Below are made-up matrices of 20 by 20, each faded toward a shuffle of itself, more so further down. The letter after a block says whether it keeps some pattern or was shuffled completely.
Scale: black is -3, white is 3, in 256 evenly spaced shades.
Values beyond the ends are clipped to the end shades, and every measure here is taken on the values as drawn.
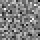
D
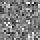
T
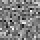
D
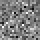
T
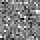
D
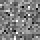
D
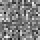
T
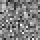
D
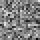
T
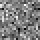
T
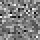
T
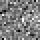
D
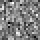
T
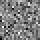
D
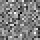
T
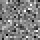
D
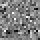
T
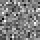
D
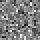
T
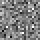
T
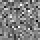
T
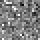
D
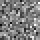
D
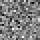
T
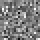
T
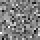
D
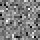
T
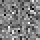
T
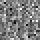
T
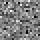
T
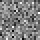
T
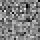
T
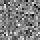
T
